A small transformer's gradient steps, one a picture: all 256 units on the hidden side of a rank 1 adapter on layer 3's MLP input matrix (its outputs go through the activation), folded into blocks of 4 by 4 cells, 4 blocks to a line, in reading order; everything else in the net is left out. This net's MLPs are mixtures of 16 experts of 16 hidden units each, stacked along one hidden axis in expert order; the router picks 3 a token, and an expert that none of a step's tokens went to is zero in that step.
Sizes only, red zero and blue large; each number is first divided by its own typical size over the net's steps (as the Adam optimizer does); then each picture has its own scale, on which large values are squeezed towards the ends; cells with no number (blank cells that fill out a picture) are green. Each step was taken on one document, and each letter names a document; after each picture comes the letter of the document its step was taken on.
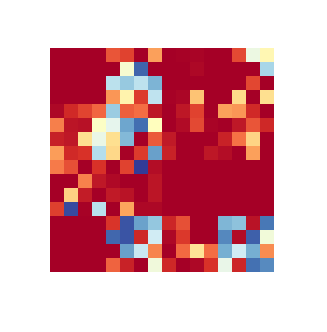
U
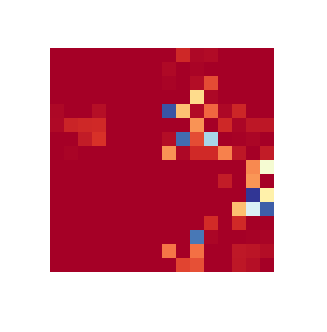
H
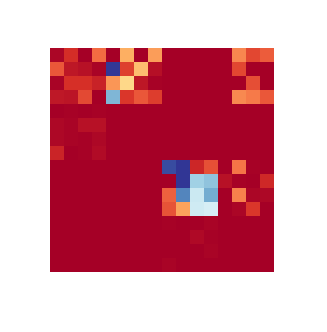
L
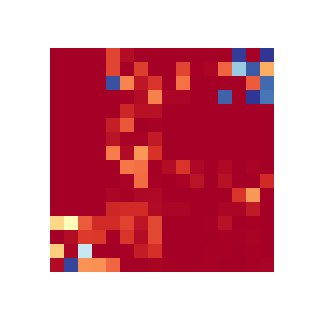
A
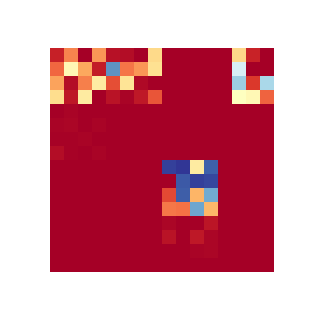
L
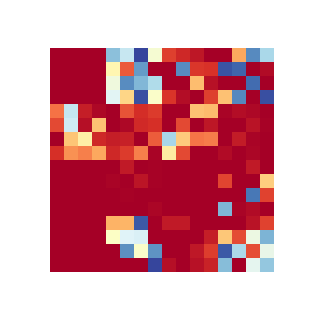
U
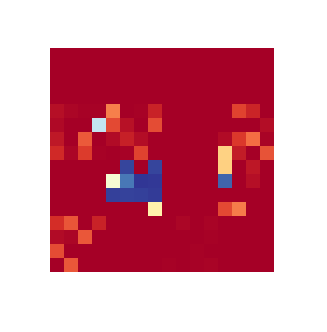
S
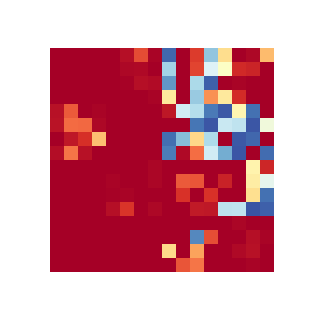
H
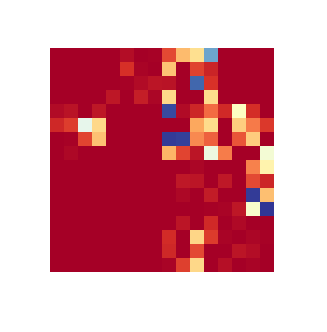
H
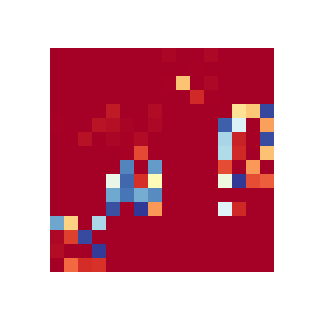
S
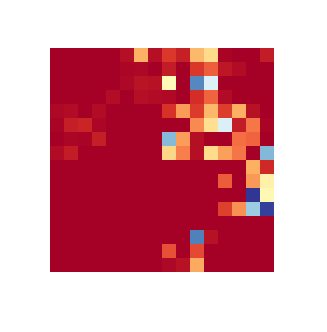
H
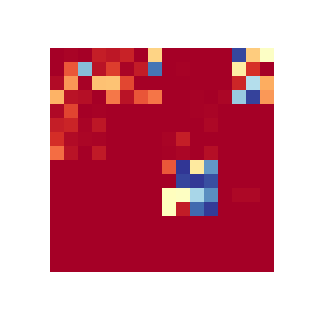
L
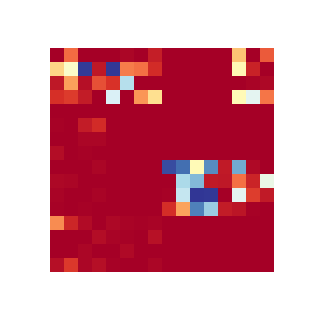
L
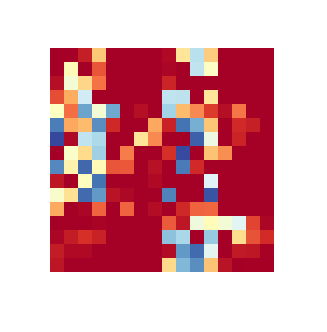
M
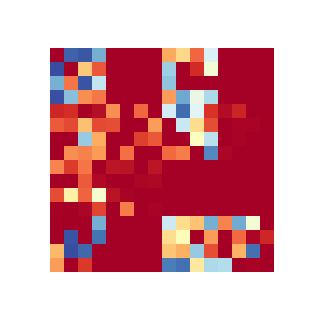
M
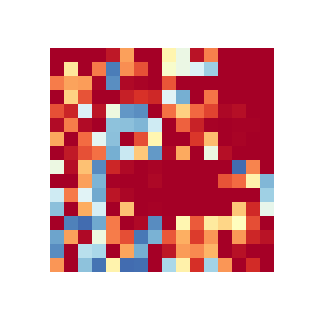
M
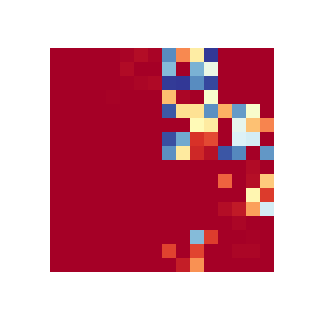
H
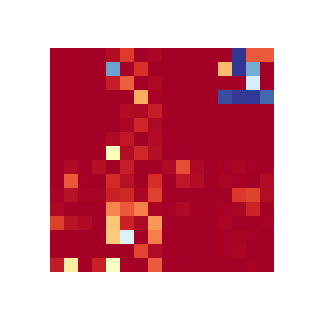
A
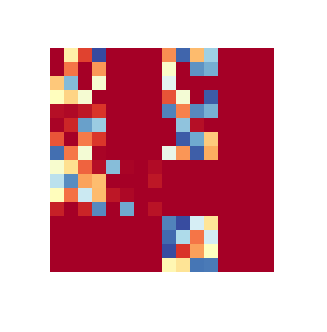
M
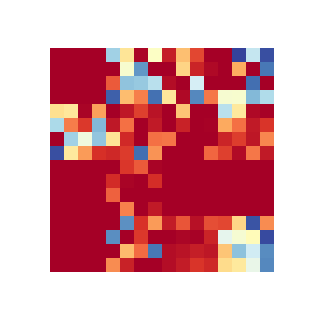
U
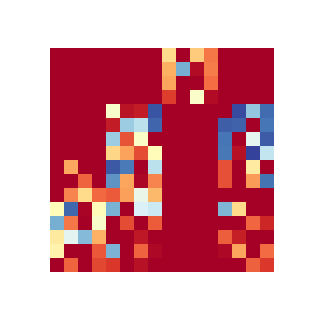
S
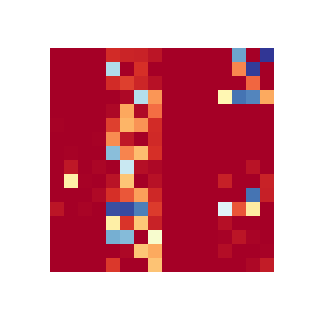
A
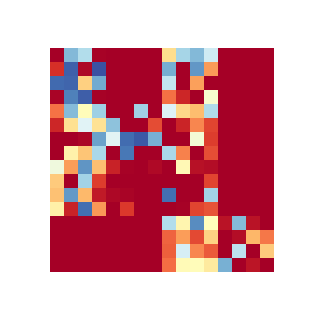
M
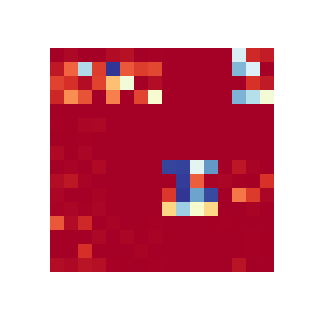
L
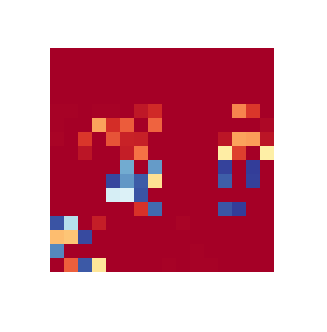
S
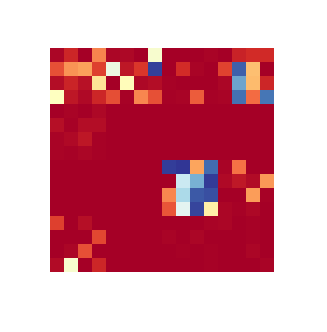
L
